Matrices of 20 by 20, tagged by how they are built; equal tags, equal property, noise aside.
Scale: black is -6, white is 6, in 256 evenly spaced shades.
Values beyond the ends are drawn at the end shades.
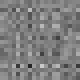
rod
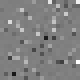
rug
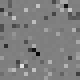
rug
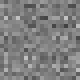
rod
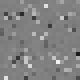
rug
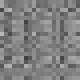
rod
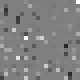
rug
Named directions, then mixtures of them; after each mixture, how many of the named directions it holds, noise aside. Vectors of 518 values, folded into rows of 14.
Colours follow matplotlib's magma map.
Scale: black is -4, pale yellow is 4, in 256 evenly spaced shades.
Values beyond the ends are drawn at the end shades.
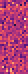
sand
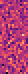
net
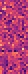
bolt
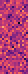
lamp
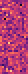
three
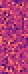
three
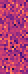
two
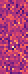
two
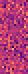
two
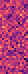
one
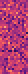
three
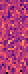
two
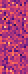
two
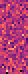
three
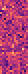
two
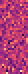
three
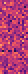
two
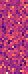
two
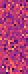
three
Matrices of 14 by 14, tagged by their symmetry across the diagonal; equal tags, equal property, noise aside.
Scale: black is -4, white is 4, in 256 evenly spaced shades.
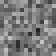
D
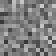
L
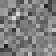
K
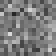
D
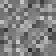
K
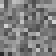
D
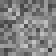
K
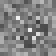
K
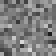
D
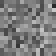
D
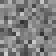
D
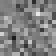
L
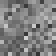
L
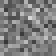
D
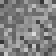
K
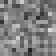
L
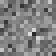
K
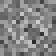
K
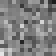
L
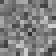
K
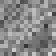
K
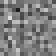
L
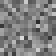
L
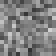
L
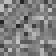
K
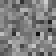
D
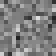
L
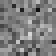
D
